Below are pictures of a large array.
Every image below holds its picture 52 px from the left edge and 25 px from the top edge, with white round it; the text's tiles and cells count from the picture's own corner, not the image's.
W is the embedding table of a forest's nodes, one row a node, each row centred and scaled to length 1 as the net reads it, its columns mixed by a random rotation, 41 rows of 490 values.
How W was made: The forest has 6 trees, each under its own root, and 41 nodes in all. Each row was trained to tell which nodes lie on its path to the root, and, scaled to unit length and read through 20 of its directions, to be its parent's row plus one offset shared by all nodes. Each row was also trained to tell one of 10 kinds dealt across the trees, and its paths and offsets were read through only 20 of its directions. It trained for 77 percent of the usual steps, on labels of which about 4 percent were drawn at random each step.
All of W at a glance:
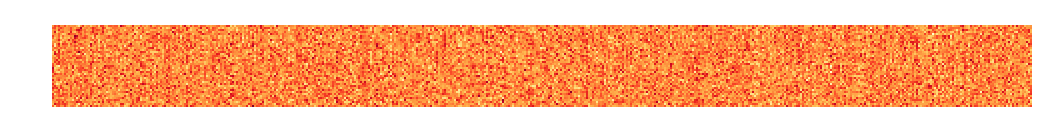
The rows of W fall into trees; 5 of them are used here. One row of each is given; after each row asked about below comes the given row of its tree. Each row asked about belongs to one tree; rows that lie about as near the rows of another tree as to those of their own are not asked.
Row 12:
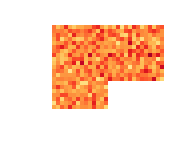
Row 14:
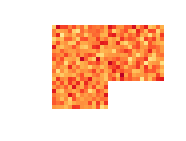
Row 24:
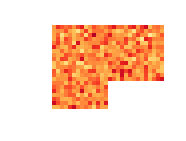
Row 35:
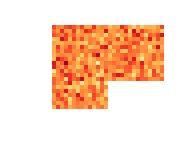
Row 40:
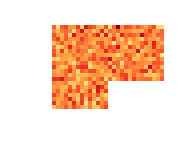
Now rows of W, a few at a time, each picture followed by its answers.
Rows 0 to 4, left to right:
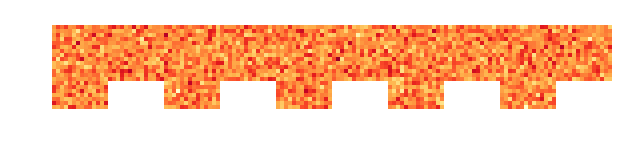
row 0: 24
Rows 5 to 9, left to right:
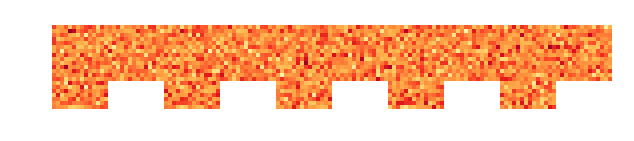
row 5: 12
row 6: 12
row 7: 14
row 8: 40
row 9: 35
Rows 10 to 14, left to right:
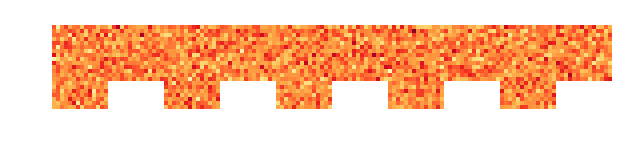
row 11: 40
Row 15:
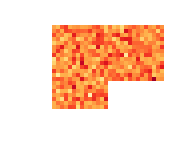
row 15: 14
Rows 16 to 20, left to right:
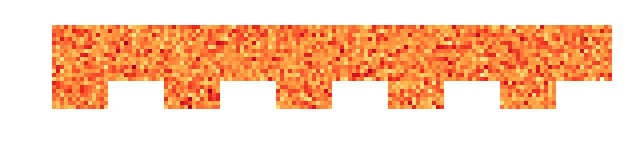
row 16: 12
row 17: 14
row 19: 35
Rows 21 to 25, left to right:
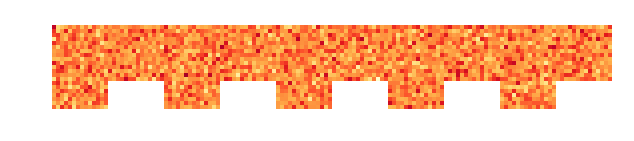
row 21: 12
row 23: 40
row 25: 35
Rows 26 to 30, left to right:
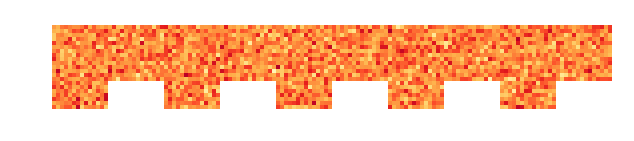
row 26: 12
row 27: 12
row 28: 35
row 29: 35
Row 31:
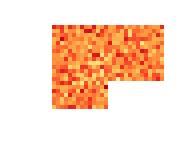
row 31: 24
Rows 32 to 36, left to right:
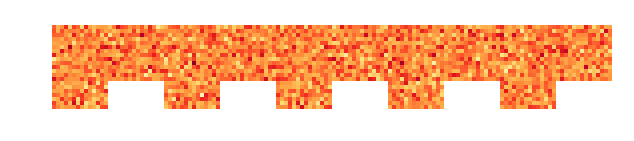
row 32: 35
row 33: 14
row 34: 35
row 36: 40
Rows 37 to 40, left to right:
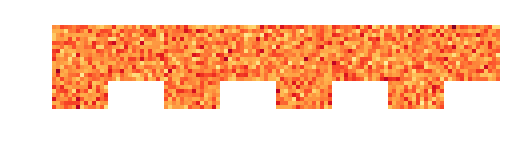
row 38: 12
